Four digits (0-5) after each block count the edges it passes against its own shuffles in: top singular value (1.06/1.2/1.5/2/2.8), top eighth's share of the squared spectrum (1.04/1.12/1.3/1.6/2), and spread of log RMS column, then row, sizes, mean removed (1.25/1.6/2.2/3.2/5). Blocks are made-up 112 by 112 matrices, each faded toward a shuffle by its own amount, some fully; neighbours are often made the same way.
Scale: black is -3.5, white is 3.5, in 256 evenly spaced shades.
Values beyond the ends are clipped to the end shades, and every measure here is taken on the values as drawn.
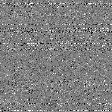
2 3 2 3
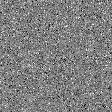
2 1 0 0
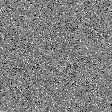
0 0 0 0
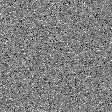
0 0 0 0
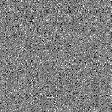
4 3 2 2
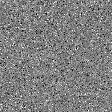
2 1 0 0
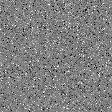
2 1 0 0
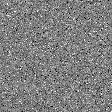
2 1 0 0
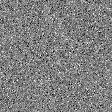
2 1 0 0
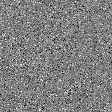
0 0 0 0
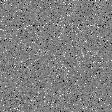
1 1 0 1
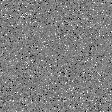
1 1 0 1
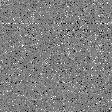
2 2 1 2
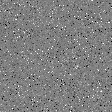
0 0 0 0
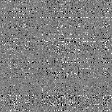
2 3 3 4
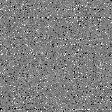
2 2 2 2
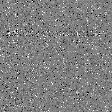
2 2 2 2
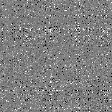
2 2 2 3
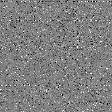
2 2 2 2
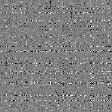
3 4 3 4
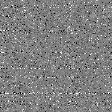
2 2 2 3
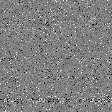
2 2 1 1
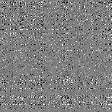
2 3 3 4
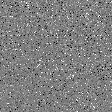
1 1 0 1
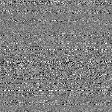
2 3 0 4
